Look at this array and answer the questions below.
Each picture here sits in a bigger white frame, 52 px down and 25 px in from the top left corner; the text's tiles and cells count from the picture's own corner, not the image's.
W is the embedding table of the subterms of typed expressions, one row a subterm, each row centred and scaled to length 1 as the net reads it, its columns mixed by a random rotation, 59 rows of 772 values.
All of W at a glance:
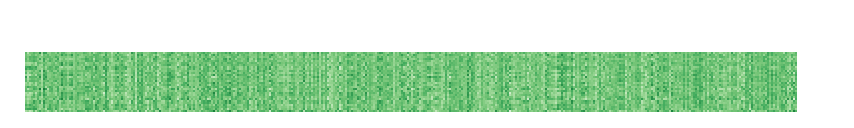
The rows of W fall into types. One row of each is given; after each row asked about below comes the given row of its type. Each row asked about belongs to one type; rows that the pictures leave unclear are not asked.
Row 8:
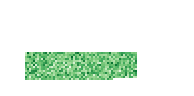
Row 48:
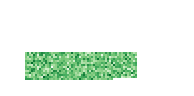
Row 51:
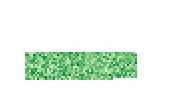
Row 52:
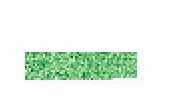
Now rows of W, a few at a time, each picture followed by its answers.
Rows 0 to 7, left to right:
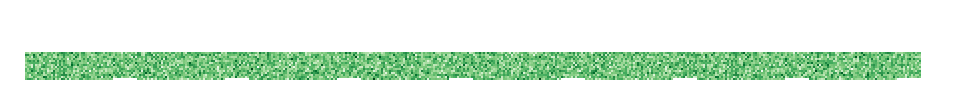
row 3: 51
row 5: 8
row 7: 52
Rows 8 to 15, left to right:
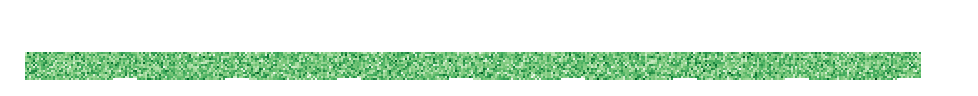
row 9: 48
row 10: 8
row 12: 8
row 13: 51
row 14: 52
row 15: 48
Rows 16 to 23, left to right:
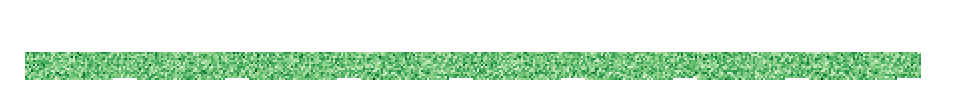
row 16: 52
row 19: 51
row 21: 8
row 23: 51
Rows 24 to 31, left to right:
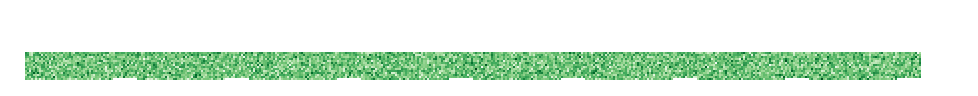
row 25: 52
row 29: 8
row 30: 51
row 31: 51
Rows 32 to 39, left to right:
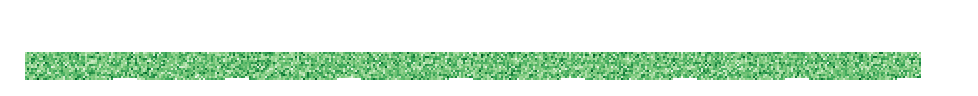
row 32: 51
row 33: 8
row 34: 48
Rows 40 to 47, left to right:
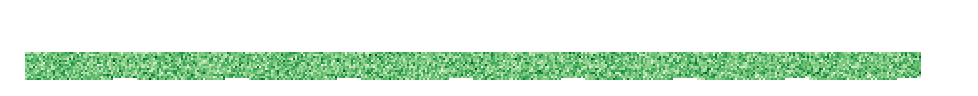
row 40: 51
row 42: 51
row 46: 8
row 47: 8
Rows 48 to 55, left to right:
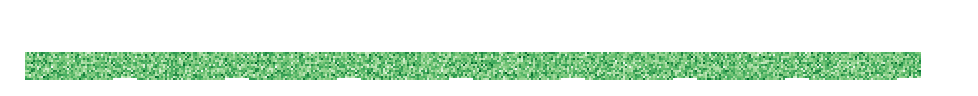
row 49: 51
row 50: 48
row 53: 8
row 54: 48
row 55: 8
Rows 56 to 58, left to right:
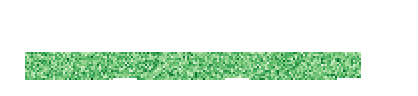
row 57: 48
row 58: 51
